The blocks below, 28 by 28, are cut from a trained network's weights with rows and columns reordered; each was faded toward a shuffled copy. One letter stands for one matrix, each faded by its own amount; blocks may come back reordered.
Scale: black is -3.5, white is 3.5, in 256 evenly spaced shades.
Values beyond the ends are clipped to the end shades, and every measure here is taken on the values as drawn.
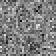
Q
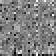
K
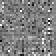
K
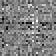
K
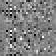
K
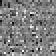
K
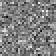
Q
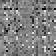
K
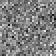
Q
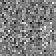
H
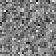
Q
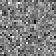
Q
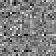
H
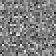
H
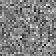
Q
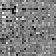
K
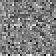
H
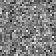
Q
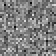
Q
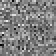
Q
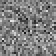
Q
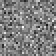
Q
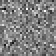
H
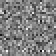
H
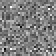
H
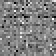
K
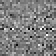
H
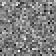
Q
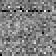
H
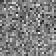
Q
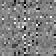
K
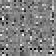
K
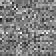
H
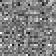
H
